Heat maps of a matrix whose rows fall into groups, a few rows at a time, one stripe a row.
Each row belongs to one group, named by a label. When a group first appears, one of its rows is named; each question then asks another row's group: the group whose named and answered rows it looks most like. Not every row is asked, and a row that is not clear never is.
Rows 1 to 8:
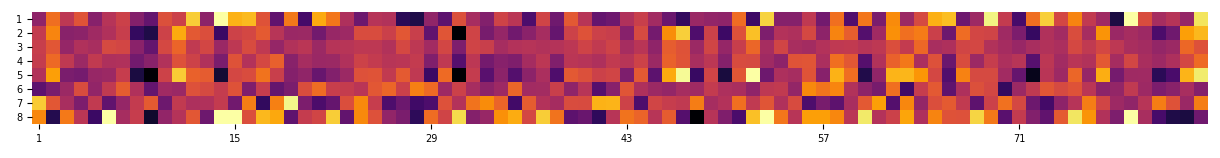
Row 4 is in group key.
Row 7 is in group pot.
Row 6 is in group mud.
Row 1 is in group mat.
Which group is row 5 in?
key
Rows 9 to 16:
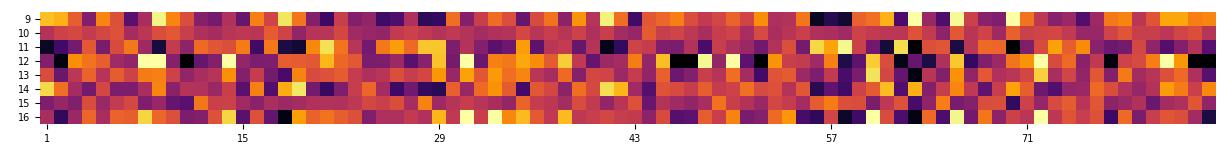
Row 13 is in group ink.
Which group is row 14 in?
pot
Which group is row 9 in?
pot
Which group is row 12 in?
ink
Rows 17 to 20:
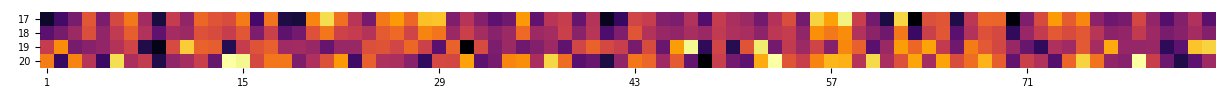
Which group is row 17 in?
mud
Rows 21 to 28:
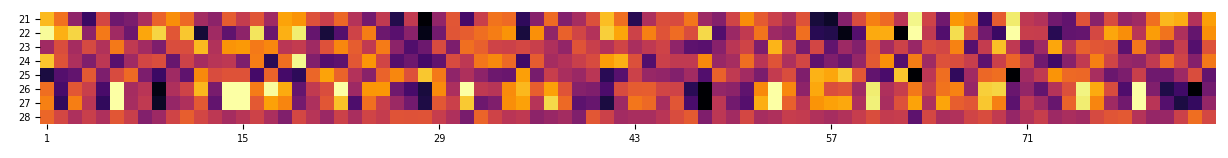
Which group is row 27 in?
mat
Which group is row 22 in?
pot
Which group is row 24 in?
pot
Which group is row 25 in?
mud
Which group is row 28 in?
key
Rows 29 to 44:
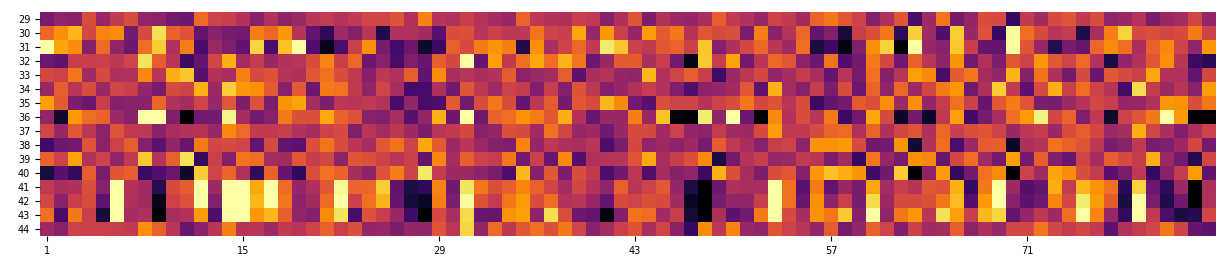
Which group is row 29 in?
mud
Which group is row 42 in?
mat
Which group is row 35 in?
pot
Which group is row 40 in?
mud
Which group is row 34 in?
mat
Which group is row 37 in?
mat
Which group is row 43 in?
mat
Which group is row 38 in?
mud
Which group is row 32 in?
ink
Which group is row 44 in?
ink
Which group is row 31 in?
pot
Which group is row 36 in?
ink
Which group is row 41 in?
mat
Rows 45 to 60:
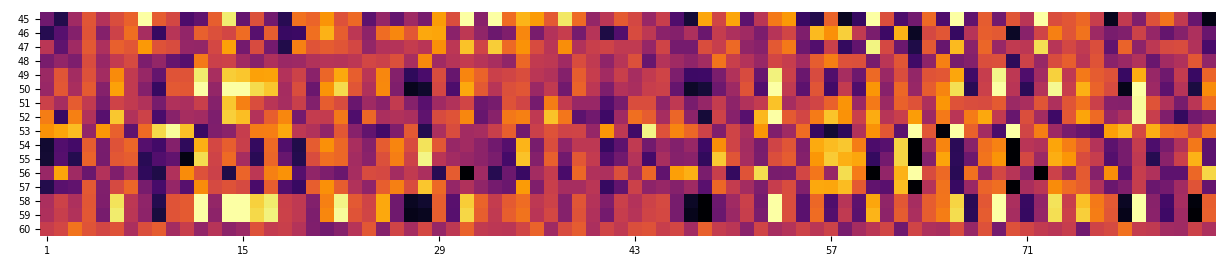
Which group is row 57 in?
mud
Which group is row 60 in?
pot
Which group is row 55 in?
mud
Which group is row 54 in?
mud
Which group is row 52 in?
mat
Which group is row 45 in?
ink
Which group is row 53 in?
pot
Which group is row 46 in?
mud
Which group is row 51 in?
mat
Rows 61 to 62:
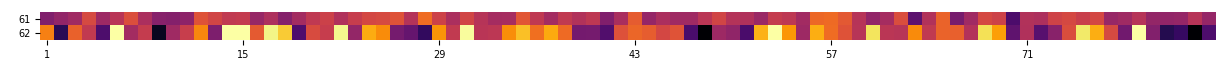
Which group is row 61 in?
mud
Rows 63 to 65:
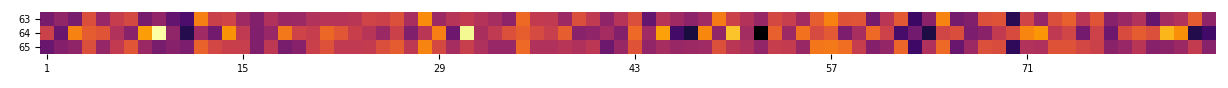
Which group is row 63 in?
mud
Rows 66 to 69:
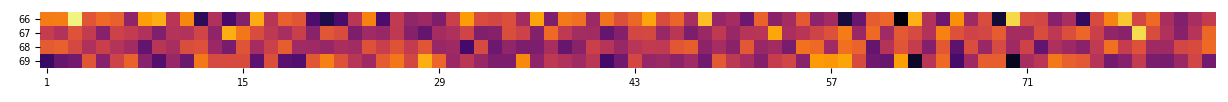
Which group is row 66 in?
pot
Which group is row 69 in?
mud
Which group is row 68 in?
key
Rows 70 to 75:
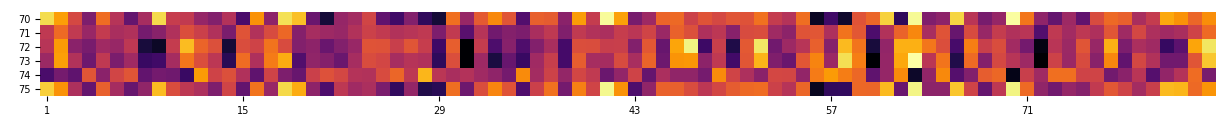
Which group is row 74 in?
mud
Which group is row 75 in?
pot
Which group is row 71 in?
key
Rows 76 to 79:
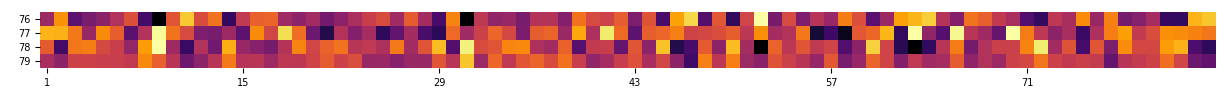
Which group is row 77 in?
pot
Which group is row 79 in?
ink
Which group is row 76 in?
key
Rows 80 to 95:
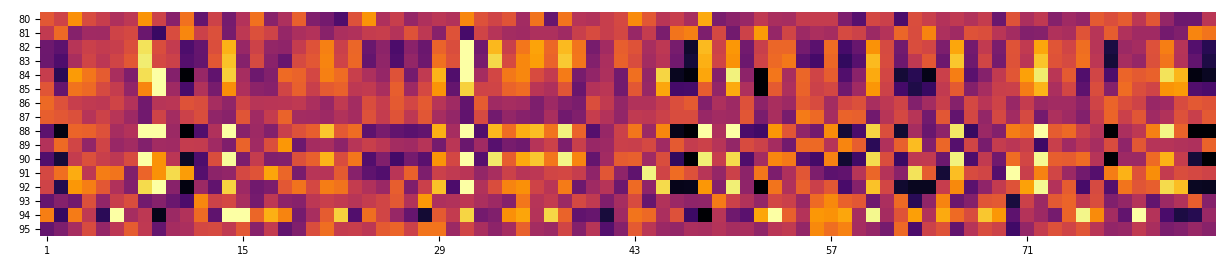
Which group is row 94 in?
mat
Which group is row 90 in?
ink
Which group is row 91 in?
pot
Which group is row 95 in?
mud
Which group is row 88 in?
ink
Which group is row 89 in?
key
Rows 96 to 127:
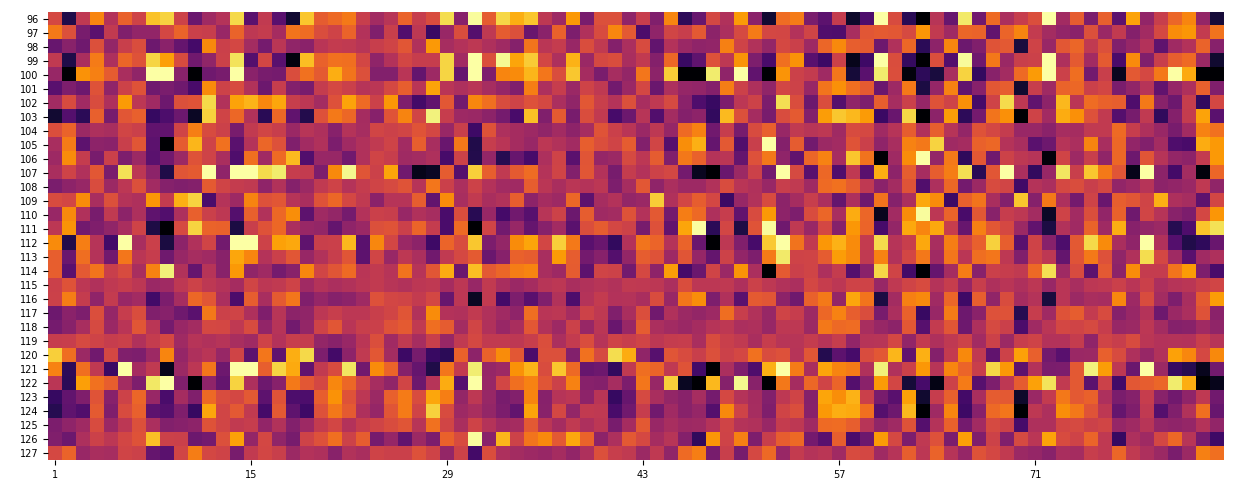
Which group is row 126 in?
ink
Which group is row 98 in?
mud
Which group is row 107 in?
mat
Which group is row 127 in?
key
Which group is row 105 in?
key
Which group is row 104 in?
key
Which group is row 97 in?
pot
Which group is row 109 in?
pot
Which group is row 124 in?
mud
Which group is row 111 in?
key
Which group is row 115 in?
key
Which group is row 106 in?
key
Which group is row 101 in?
mud
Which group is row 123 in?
mud
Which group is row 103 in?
mud
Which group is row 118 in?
mud
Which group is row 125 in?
mud
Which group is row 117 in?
mud
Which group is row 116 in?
key
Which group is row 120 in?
pot
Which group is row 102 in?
mat
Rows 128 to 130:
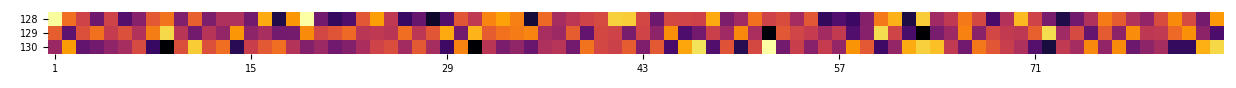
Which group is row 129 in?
ink
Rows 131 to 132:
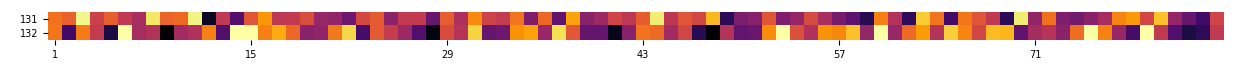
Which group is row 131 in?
pot
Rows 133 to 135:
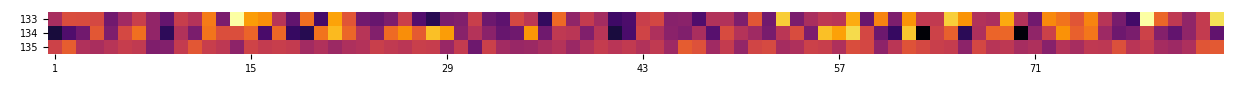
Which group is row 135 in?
key
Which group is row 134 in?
mud
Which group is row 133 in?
mat
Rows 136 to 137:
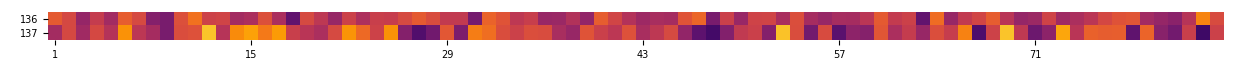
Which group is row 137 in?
mat
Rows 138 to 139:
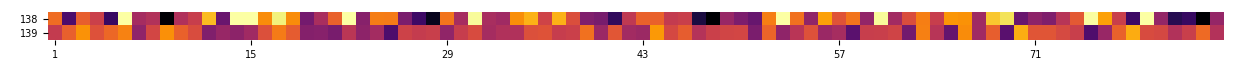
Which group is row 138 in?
mat
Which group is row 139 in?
pot
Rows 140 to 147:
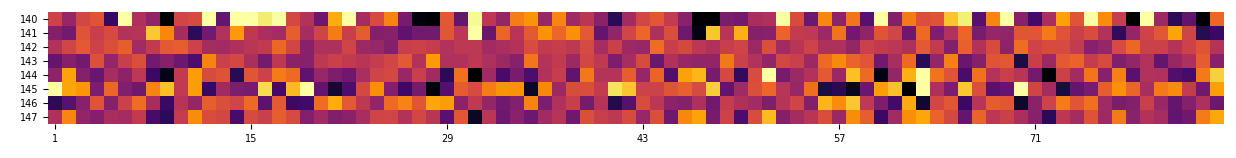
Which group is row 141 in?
ink
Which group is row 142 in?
pot
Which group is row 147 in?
key
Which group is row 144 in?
key
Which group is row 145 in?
pot
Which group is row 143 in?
mud
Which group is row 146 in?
mud
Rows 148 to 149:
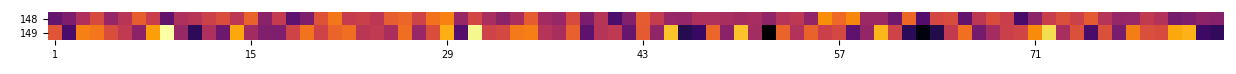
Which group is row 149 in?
ink
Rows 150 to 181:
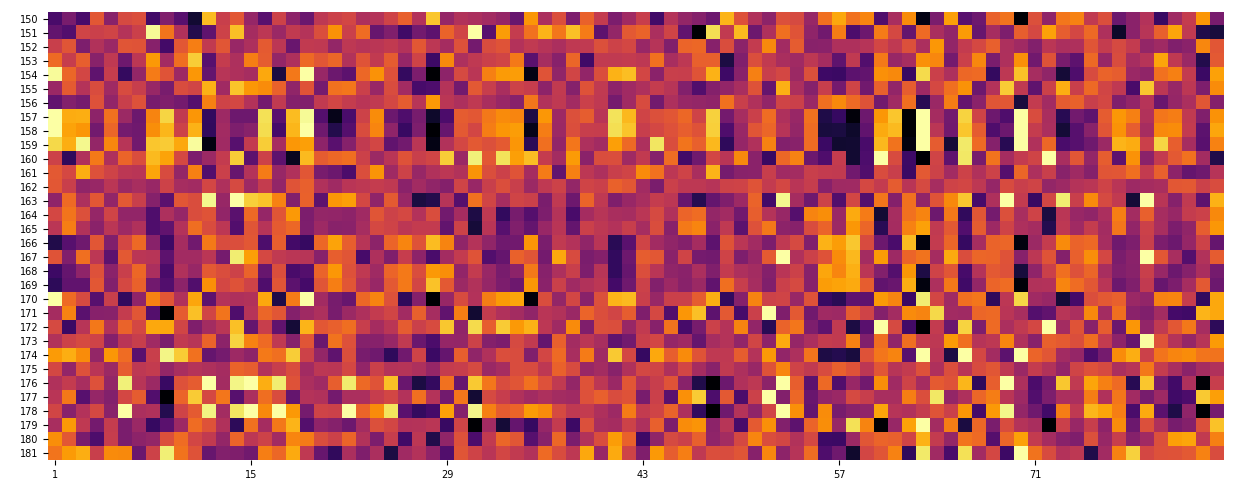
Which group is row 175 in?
mat
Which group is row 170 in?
pot
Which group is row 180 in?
pot
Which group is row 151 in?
ink
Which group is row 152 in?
key
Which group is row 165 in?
key
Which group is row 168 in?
mud
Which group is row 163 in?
mat
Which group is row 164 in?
key
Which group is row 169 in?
mud
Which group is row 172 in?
ink
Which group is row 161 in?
pot
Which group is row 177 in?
key
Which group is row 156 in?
mud
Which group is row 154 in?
pot
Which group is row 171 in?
key
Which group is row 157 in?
pot
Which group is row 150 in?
mud
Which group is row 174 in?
pot
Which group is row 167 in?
mat
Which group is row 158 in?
pot
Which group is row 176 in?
mat
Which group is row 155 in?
mat
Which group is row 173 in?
mat
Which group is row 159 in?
pot
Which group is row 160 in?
ink
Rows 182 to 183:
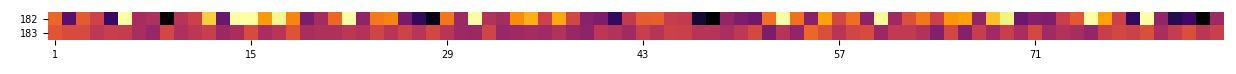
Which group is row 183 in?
key
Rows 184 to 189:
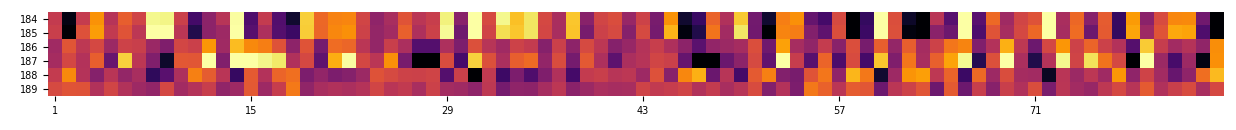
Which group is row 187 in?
mat
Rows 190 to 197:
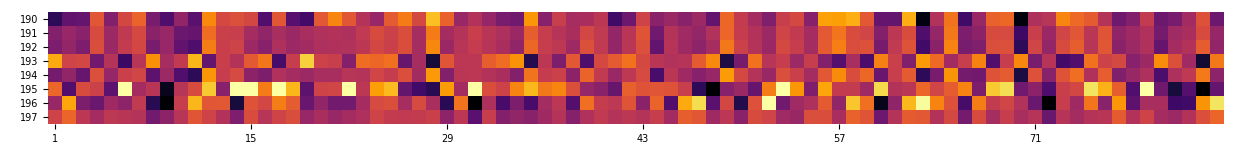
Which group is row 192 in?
mud
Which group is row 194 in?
mud
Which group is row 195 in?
mat
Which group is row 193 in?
pot
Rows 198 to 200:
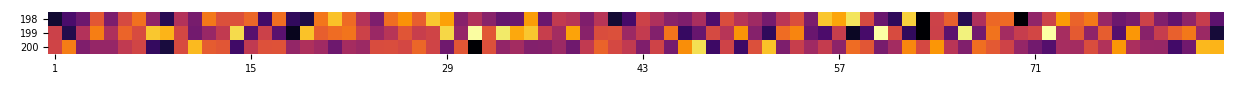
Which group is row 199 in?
ink
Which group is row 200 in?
key
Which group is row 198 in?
mud
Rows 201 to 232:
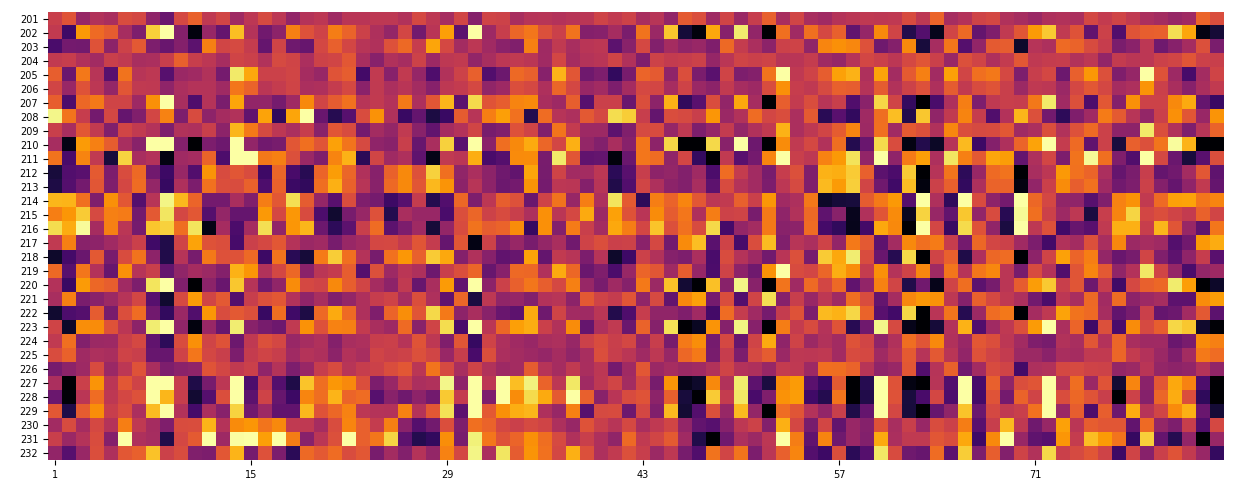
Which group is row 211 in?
mat
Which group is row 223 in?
ink
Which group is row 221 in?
key
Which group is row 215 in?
pot
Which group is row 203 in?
mud
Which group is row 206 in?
mat
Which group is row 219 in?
mat
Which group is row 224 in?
key
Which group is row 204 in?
pot
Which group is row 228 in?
ink
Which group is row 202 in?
ink
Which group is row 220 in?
ink
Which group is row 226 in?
mud
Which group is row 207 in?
ink
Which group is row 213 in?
mud
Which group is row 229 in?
ink
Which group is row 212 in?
mud
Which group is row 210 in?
ink
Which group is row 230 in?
mat
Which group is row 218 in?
mud
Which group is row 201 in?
key
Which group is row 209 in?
mat
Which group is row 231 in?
mat
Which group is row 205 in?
mat
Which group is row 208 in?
pot
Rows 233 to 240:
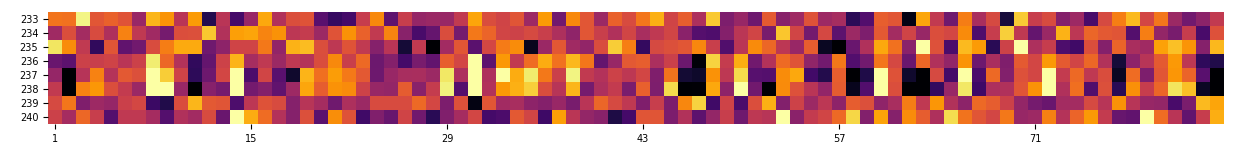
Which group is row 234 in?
mat
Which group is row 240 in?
mat
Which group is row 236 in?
ink
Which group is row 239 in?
key
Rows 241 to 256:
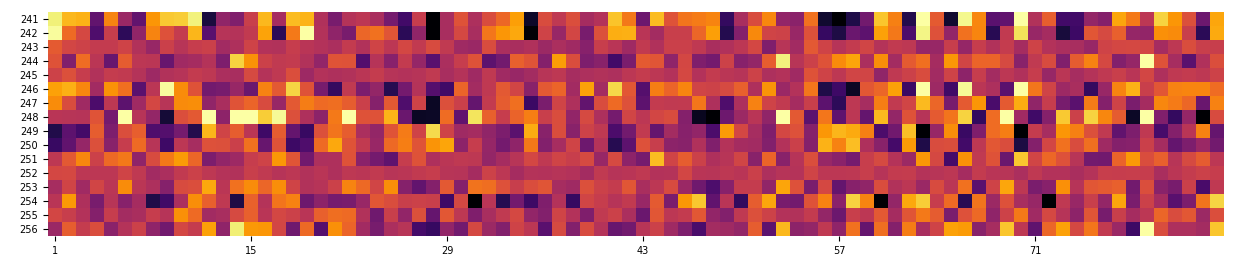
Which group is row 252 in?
key
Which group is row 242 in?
pot
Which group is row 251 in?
pot
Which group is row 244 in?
mat
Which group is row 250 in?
mud
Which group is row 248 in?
mat
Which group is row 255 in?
pot
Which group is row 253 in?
mat
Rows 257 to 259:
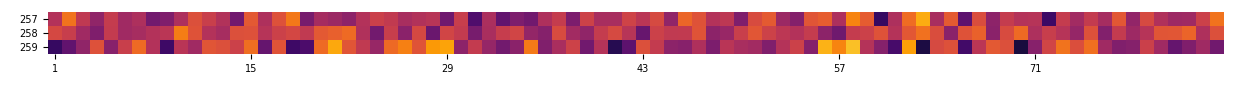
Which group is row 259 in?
mud
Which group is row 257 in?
key
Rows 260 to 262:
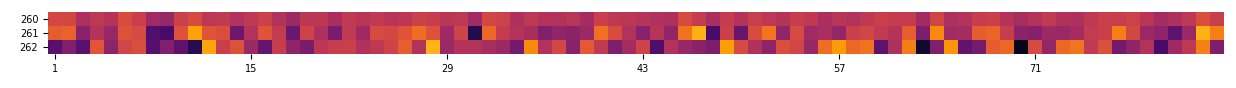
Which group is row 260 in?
key
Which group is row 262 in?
mud
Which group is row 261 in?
key
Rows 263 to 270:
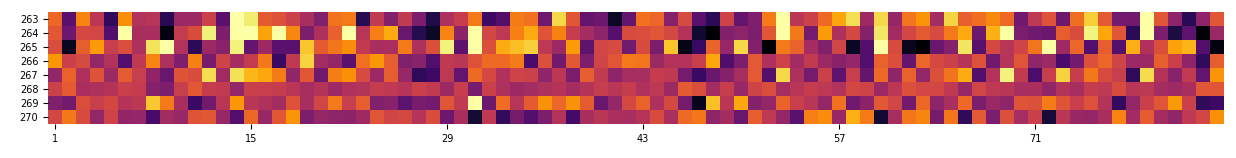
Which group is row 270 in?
key
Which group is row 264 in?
mat
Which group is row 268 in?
key
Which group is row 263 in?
mat
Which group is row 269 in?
ink
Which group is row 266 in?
pot
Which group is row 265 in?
ink
